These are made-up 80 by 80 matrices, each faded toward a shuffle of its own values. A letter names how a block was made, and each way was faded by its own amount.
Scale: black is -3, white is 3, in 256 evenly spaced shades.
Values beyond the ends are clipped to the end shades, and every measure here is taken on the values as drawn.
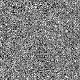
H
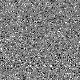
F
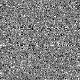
H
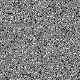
F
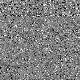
F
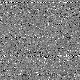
F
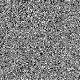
H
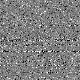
F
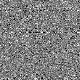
H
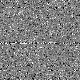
F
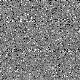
F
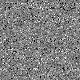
F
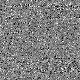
F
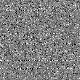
F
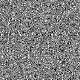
H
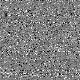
F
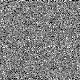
H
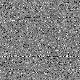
F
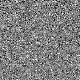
H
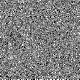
H
